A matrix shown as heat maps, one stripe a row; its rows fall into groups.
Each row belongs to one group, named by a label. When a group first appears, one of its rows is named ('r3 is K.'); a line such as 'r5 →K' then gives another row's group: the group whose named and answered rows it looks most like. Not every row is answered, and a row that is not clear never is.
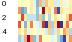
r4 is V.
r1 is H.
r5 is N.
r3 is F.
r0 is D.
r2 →D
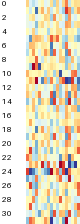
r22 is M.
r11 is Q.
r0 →F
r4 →V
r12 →V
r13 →F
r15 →V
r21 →D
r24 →H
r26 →D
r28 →V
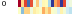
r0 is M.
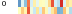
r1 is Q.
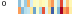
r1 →H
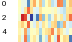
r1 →N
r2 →D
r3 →Q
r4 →V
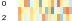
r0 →V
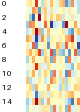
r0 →Q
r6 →V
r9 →N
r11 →H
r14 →N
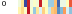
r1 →Q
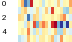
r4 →Q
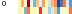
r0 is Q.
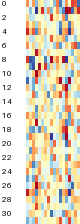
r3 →M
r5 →H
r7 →N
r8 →H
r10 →N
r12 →F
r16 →M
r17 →Q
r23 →D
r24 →F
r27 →M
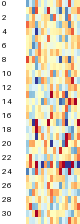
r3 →M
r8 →M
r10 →F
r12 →H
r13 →H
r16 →H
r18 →N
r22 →D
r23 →Q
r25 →H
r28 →F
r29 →D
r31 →H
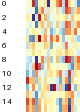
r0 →V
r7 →V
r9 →N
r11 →M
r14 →M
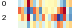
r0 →N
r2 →Q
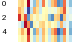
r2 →M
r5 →Q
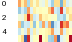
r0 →M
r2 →N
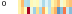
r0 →D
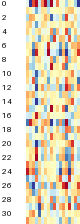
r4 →F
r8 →F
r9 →H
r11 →V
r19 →H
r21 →Q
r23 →M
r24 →M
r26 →F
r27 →D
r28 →F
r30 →D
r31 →M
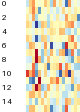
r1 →D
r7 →Q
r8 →N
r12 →N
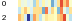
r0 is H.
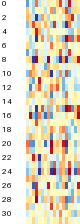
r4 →N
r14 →F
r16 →D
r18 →H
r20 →H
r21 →H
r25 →M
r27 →N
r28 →Q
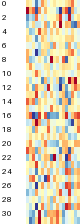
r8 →H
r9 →D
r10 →N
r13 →Q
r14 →M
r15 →H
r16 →D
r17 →N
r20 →D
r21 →M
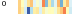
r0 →F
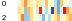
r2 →D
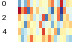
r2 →F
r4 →H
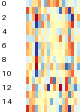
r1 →M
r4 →M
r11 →F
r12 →V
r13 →M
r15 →M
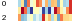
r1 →D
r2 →H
